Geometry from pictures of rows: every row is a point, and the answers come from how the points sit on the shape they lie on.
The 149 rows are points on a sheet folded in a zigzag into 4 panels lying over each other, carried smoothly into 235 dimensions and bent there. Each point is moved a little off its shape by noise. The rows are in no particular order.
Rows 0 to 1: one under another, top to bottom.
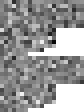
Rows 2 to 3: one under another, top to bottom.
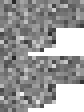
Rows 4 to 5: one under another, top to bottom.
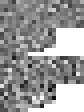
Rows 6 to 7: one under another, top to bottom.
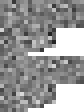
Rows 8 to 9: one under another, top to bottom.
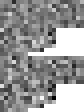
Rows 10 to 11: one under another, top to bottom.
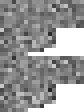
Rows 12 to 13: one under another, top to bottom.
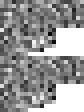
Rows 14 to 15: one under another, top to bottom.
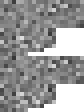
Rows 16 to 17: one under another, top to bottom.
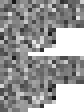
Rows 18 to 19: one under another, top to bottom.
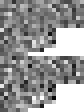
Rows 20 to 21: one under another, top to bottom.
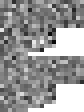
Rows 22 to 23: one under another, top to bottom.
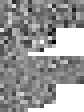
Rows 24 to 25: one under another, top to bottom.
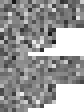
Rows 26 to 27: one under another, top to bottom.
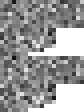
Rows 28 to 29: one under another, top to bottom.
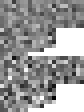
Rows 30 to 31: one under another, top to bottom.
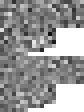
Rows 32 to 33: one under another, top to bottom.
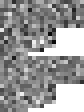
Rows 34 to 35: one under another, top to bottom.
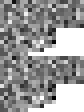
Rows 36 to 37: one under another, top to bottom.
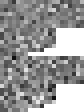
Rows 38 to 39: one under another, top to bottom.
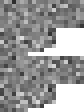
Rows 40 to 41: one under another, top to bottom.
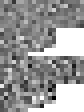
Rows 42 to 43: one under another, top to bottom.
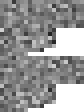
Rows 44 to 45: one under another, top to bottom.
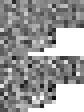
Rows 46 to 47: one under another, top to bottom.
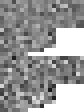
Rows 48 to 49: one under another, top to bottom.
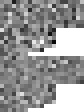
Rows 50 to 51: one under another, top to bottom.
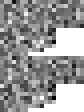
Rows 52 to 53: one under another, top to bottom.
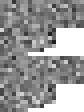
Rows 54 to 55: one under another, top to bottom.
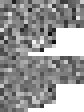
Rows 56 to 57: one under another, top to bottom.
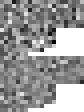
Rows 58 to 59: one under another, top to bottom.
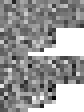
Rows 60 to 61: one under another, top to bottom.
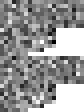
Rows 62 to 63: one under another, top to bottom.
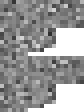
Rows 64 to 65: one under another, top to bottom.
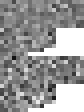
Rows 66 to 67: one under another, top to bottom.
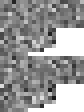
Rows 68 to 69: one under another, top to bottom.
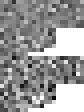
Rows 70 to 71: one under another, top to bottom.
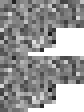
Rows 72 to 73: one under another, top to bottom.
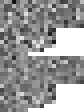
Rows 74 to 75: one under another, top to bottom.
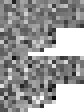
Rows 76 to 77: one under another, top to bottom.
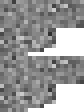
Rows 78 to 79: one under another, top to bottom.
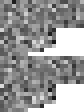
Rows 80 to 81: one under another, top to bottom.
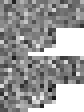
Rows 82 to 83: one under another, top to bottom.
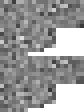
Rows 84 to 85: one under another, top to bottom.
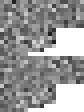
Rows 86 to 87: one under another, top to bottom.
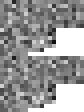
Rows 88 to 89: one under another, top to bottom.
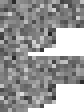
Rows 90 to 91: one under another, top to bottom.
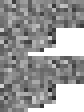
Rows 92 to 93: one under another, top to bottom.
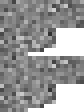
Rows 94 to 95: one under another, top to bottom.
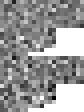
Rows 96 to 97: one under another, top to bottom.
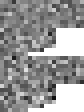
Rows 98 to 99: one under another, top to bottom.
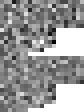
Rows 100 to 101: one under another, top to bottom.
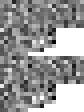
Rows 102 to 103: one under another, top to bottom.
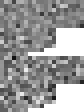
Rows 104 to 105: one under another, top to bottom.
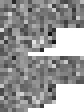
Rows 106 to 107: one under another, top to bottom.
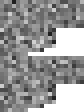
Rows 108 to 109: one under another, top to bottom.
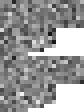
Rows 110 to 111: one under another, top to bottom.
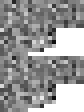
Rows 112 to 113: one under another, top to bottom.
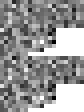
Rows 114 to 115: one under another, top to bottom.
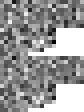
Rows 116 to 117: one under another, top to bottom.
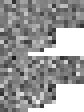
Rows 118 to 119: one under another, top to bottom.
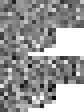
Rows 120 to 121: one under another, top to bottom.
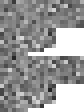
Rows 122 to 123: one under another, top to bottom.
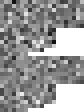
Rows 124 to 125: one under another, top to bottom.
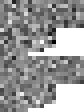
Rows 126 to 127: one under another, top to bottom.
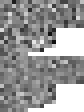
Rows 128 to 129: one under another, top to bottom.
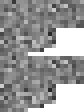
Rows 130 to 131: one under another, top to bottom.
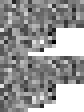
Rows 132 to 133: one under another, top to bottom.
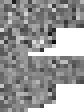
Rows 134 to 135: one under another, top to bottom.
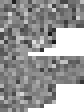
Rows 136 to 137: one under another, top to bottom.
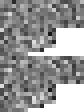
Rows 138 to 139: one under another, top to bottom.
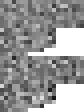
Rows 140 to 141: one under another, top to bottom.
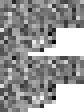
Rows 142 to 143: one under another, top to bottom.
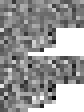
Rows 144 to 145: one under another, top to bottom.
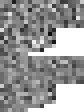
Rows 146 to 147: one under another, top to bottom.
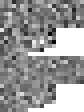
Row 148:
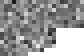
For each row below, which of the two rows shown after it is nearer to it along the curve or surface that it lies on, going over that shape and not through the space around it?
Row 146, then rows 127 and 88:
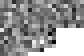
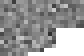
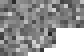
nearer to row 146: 127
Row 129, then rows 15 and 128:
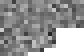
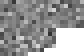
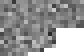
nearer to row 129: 128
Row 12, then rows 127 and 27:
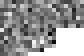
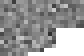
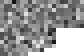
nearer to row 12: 127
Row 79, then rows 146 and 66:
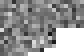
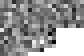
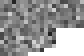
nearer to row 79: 146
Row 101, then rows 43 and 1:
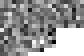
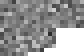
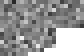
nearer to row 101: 43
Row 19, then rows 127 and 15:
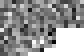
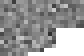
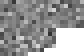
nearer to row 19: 127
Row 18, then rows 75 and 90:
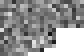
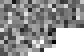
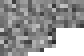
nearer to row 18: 90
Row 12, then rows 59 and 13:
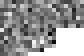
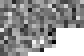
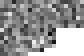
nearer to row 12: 59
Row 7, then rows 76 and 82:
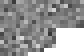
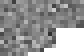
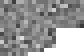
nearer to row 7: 82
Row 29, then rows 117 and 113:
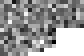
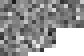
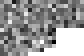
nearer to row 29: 113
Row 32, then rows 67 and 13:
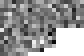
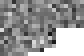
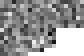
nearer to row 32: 67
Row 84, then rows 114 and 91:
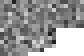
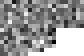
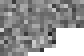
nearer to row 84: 114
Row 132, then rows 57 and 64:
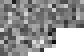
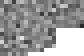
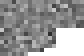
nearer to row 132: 57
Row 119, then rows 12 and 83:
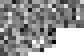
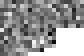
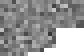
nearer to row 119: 12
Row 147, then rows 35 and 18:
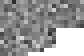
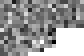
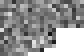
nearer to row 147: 35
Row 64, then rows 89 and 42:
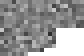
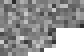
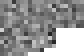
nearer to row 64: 42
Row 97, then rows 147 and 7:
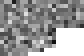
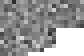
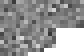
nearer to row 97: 147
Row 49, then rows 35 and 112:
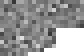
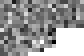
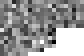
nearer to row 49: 35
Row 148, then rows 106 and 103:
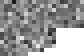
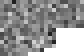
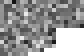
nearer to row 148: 103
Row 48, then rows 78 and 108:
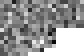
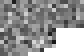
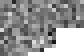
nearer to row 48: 78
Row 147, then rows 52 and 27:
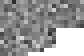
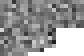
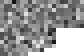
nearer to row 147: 27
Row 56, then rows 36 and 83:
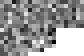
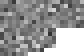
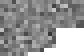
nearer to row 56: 36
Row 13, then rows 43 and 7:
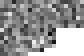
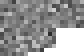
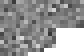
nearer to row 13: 43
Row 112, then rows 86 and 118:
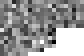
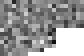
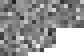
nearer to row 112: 86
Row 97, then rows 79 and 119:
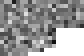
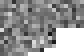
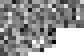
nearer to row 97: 119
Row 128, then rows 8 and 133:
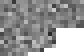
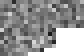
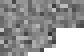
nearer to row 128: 8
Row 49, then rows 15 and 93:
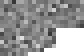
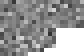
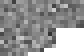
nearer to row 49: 15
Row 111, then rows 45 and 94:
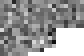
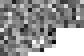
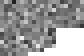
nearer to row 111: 45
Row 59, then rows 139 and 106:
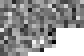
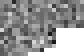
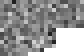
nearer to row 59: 139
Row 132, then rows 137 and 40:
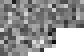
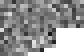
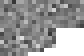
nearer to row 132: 40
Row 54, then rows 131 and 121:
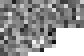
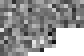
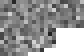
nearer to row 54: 121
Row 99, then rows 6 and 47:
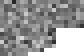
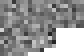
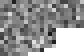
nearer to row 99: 47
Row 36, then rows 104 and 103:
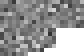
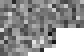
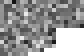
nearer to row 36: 104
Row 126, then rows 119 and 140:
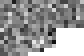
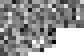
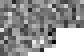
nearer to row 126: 119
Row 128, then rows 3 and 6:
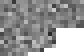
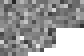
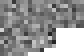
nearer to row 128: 6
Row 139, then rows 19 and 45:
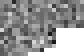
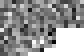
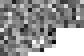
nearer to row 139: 19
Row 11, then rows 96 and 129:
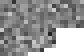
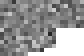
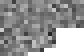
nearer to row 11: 96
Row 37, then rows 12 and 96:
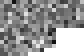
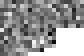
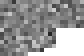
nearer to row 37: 96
